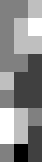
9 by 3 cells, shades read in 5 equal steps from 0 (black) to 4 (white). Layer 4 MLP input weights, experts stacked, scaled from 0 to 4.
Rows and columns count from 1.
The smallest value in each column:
2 0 1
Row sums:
7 9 8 5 5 4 9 8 3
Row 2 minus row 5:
-1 2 3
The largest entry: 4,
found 3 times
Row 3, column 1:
2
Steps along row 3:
up same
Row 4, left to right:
2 2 1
